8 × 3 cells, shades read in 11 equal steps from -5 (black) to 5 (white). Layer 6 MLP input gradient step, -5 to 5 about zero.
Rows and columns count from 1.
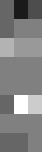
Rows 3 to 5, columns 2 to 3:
1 1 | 0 0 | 0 0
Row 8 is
-1 -1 0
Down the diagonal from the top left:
-1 0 1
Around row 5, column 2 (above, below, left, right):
0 5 0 0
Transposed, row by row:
-1 -1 2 0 0 -1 0 -1 | -4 0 1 0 0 5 0 -1 | -2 0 1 0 0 3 0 0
